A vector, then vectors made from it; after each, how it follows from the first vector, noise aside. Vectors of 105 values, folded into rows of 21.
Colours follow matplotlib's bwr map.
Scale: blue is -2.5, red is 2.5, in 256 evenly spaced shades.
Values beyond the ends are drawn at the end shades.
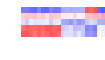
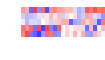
sign-scrambled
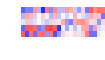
sign-scrambled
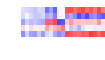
wrapped around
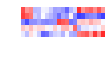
wrapped around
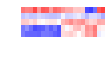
negated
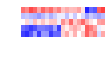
negated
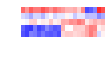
negated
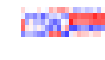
wrapped around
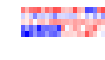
negated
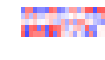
sign-scrambled
